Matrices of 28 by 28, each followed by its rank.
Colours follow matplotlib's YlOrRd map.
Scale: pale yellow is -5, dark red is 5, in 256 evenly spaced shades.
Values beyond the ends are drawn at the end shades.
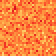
full rank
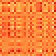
two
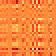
two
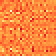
five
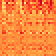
three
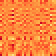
three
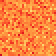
full rank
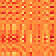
two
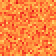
full rank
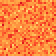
full rank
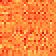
five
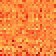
five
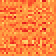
five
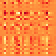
two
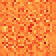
five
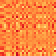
three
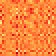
three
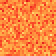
full rank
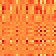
two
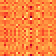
three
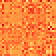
five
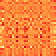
three
